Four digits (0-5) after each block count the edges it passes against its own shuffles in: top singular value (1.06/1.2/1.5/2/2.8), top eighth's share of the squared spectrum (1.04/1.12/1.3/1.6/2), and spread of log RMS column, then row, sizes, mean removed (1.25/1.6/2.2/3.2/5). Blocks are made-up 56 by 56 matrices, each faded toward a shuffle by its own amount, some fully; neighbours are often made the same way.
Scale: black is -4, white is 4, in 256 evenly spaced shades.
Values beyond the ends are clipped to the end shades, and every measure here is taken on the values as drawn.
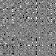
4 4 2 2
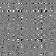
4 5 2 3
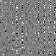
4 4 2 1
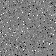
0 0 0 0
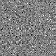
3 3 1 1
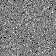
1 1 0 0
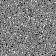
0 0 0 0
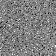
2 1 0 0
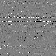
4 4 0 2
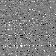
3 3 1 2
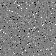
1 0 0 0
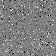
1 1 0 0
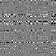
4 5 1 3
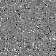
3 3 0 1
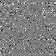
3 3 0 2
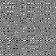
4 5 2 3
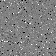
1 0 0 0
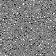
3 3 0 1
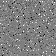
0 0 0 0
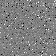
2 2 0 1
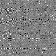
3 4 1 3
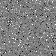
1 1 0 0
